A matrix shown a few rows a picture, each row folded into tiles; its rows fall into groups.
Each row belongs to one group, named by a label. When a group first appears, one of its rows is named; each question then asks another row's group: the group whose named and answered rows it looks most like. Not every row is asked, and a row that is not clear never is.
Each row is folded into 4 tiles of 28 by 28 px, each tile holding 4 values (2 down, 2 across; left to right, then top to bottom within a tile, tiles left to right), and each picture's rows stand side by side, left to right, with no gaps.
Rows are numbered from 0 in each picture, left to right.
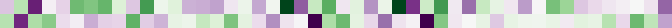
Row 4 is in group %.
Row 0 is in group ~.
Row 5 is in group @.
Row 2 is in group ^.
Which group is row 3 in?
^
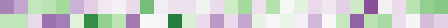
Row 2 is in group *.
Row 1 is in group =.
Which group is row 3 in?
~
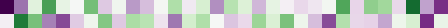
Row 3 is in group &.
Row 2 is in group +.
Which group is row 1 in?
@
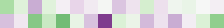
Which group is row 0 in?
+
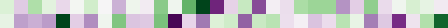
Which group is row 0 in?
=
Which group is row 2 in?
~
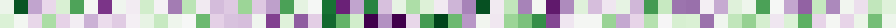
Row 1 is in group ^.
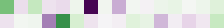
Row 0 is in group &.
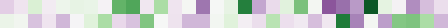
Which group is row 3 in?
=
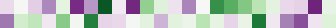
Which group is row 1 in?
%
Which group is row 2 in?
*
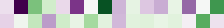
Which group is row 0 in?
%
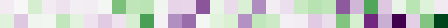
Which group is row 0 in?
=
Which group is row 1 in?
*
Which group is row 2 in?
~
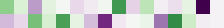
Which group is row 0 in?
+
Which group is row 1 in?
&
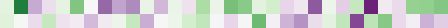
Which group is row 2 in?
*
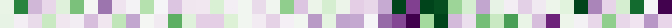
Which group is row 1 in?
=
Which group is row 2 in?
^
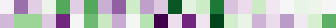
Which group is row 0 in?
@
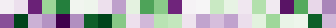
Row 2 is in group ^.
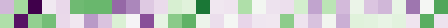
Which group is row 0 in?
~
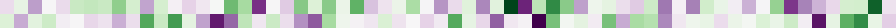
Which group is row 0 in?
~
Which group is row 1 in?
+
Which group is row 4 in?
^
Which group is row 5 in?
@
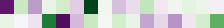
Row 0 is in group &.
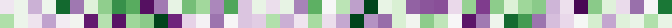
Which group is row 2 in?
@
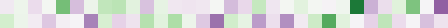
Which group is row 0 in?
^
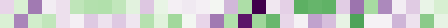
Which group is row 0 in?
~
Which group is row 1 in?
+
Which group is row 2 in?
~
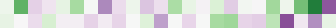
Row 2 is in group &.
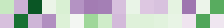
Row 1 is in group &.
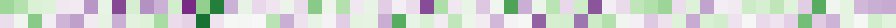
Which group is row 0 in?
*
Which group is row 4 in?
^
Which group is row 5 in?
~
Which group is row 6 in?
~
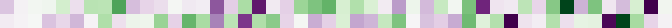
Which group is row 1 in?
@
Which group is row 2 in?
~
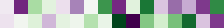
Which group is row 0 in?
%
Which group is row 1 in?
=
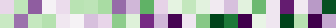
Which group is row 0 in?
~
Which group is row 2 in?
=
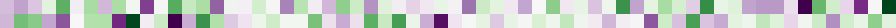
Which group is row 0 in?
@
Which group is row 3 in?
+
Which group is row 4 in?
%
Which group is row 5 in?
^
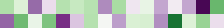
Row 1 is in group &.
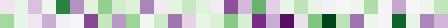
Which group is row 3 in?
=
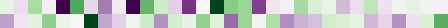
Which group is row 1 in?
%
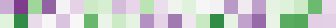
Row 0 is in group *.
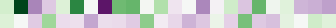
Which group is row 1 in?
*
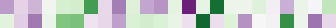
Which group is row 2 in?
=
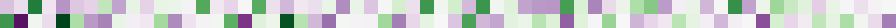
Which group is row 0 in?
=
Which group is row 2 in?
=
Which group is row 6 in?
^
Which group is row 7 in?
+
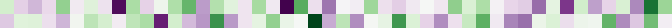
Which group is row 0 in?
@
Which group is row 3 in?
=
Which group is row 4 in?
*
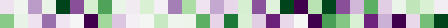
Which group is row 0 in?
^
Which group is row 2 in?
^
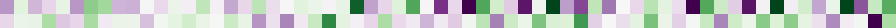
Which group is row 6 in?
%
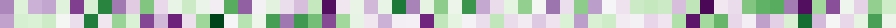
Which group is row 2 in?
@
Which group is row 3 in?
^
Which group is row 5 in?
~
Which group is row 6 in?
~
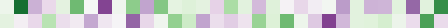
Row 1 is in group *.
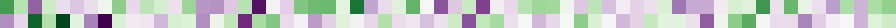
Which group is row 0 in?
+
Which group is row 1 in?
&
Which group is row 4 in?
~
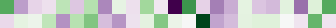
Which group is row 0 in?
@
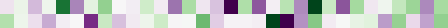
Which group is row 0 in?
^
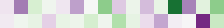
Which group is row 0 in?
%
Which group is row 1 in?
^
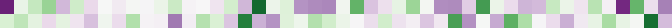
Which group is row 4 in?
=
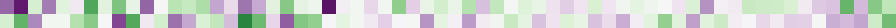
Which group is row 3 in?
^
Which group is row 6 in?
~
